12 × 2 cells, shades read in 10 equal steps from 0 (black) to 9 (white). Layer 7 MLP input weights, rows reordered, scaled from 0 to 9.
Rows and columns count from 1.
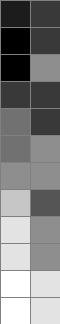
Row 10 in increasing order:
5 8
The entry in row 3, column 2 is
5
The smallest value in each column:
0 2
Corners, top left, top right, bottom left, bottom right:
1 2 9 8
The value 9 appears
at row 11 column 1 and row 12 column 1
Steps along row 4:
same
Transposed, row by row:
1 0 0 2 4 4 5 7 8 8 9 9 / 2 2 5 2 2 5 5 3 5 5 8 8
